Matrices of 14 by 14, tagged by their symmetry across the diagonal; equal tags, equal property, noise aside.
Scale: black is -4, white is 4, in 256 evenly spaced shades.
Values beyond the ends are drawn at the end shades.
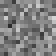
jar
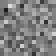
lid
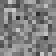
jar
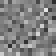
lid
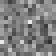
jar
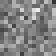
jar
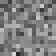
jar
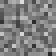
lid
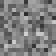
jar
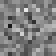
lid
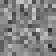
jar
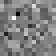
lid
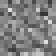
jar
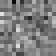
lid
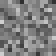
lid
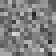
lid
